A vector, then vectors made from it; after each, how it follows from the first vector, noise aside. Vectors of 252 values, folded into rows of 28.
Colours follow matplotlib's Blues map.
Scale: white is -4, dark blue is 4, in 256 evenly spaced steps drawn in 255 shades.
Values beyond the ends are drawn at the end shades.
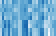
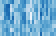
wrapped around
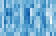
wrapped around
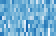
sign-scrambled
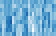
wrapped around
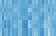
shrunk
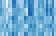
reversed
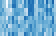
reversed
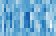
wrapped around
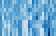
negated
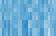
shrunk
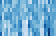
negated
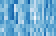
wrapped around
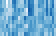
reversed
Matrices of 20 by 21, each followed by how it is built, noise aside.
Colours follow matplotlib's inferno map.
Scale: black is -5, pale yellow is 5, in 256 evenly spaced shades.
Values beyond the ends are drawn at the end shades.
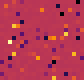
sparse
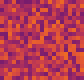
noise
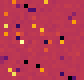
sparse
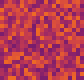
noise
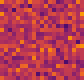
noise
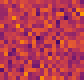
noise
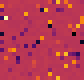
sparse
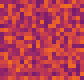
noise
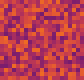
noise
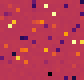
sparse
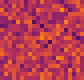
noise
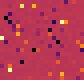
sparse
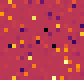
sparse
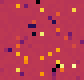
sparse
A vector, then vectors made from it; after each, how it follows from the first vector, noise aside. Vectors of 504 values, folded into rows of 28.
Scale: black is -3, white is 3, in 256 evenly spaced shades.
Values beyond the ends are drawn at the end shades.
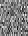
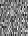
negated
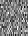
negated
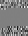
partly zeroed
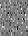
partly zeroed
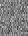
shrunk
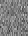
shrunk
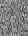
shrunk
